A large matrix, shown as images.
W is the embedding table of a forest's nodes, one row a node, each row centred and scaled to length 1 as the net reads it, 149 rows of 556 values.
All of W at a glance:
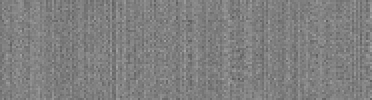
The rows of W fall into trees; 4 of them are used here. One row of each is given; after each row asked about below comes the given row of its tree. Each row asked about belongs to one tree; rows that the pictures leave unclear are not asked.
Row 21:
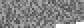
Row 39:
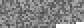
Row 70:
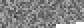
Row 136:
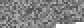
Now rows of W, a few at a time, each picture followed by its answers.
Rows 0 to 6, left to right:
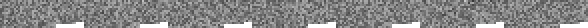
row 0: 136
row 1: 136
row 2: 21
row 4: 136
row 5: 70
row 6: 136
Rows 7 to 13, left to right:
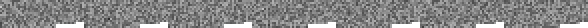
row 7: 21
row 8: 136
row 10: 39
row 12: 21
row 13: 136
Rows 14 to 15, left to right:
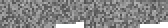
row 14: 21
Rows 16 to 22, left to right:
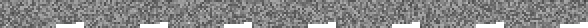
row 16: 136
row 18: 136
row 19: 39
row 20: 21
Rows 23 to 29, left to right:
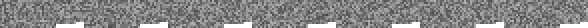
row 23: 39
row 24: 136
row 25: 136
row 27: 136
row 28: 136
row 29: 70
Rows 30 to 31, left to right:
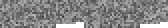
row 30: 39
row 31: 39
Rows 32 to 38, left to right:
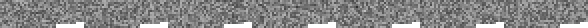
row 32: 39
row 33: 39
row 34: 136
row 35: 70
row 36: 21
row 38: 39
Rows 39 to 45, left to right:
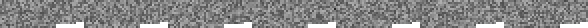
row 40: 21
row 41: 136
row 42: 136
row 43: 39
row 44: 39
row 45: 39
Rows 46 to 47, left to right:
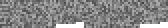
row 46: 136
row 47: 39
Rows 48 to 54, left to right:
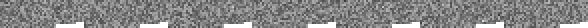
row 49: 21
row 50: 136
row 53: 21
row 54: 136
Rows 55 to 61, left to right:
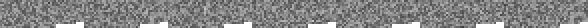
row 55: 21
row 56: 39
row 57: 21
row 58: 136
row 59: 136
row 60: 39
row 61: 39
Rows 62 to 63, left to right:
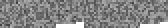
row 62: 39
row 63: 39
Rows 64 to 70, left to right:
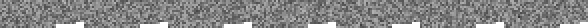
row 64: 21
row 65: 136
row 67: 136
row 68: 21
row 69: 136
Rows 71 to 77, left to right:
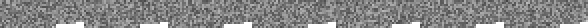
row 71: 70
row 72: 39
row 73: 136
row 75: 136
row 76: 136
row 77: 136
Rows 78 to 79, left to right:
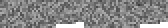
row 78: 136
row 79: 21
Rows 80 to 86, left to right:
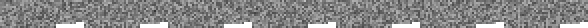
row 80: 39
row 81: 39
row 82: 39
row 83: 39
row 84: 39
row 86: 39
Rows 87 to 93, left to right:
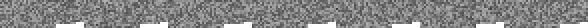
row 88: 39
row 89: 136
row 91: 21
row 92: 70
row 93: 136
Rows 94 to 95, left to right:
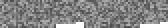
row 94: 39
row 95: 39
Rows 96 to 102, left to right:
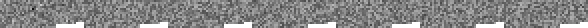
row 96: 70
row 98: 39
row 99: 136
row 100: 136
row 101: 136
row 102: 39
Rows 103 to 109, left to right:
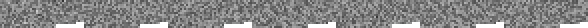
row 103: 21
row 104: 136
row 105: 39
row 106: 21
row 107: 21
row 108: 21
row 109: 136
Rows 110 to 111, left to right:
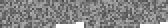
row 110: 136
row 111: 39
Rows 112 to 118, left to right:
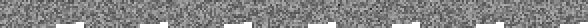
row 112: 136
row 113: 136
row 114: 136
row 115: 39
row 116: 70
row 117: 136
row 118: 136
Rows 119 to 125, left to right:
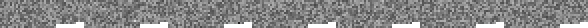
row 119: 136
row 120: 70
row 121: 39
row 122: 39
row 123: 39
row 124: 39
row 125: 70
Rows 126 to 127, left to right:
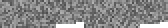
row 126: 39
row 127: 21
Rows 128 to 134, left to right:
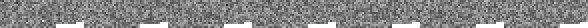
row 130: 39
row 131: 21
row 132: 39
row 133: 70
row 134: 136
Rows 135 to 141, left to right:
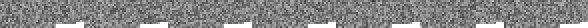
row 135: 21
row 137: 136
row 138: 21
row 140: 70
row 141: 136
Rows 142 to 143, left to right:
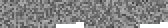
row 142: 39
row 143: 21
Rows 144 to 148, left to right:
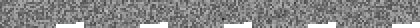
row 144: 39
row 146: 21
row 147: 21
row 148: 70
